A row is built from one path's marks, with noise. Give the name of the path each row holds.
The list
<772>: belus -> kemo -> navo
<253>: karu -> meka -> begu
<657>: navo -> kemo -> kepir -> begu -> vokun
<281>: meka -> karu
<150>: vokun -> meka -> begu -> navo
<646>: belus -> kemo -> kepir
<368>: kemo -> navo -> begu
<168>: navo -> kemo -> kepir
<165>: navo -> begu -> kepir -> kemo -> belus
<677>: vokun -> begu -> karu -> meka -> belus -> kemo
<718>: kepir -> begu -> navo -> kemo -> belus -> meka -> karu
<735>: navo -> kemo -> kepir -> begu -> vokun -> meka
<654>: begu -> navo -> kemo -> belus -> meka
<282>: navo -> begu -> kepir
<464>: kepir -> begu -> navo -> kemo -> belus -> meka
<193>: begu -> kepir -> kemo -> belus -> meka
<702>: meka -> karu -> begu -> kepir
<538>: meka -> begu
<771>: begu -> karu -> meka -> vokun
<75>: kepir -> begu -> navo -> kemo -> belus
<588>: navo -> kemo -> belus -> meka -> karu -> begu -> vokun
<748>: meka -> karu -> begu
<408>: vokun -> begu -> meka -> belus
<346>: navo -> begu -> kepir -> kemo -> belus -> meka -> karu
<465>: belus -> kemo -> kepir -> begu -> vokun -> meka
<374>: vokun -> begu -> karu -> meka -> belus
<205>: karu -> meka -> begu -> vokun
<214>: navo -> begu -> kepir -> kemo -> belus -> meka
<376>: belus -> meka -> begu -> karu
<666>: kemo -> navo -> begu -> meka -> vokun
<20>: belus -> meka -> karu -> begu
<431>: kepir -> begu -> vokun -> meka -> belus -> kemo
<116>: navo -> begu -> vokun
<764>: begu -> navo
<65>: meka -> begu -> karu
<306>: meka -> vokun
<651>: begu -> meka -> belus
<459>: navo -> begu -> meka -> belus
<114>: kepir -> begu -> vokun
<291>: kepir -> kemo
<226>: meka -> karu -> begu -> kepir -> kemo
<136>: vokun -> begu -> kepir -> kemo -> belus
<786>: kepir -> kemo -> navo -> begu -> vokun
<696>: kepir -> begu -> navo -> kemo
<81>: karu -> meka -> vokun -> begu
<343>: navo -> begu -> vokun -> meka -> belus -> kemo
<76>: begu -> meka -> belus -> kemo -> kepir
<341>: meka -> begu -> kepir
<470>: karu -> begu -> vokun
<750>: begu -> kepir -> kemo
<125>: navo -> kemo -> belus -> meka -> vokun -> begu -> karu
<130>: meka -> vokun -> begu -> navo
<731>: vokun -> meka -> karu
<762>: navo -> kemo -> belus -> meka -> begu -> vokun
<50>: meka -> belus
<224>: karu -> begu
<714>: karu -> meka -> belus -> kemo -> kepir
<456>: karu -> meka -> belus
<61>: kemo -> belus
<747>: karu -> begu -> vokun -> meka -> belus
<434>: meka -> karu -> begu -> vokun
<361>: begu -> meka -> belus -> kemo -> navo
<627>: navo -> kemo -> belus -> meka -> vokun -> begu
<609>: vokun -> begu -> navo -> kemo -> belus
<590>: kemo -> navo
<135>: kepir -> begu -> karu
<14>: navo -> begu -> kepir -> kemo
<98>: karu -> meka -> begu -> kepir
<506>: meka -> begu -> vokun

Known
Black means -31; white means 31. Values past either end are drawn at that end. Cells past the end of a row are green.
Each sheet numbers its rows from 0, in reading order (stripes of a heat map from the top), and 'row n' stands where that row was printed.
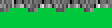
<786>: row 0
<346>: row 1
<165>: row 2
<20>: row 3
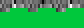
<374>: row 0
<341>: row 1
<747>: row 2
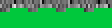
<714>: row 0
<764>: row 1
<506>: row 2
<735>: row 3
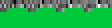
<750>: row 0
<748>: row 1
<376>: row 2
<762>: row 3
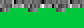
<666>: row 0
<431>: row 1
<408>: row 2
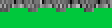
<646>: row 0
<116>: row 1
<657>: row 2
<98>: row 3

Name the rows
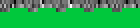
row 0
<226>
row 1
<459>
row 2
<343>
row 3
<14>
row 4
<136>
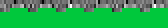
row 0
<696>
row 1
<465>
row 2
<677>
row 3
<65>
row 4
<771>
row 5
<588>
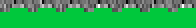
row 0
<590>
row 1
<609>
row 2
<772>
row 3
<718>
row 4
<214>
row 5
<253>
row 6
<464>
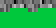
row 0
<75>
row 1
<368>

